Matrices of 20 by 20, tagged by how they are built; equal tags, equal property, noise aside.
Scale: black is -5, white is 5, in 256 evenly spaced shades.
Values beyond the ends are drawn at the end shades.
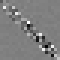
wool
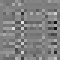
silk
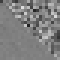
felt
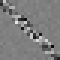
wool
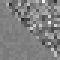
felt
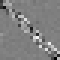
wool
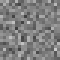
silk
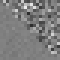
felt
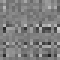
silk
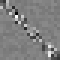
wool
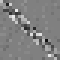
wool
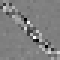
wool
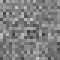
silk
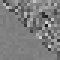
felt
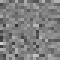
silk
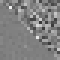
felt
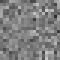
silk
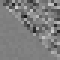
felt
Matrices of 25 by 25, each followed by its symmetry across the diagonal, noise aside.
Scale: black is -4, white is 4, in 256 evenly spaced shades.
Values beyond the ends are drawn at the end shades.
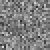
neither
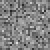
symmetric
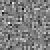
antisymmetric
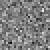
antisymmetric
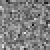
antisymmetric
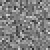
antisymmetric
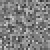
antisymmetric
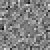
symmetric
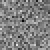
neither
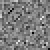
symmetric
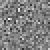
symmetric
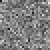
neither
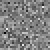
neither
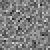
symmetric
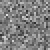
neither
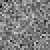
symmetric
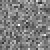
neither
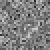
symmetric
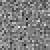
antisymmetric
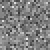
neither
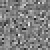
antisymmetric
